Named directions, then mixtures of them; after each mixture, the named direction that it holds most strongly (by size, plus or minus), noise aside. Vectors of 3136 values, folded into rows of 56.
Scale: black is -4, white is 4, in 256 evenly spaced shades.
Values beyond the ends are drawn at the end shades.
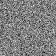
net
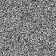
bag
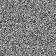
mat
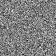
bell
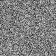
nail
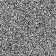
nail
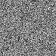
bag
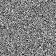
bell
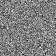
bell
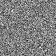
bell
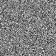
mat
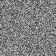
nail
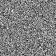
bell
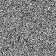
bag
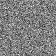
net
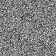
bag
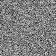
nail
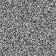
bag
